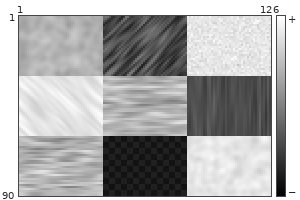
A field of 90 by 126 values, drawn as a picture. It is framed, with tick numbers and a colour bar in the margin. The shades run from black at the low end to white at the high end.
The table splits into 3 rows of 3 panels. Panel 1,1: high, blotchy, faint in contrast. Panel 1,2: low, slanting up to the right. Panel 1,3: very high, fine-grained, faint in contrast. Panel 2,1: very high, slanting down to the right, faint in contrast. Panel 2,2: high, streaked across. Panel 2,3: low, streaked downward, faint in contrast. Panel 3,1: high, streaked across. Panel 3,2: very low, checkered, faint in contrast. Panel 3,3: very high, blotchy, faint in contrast.
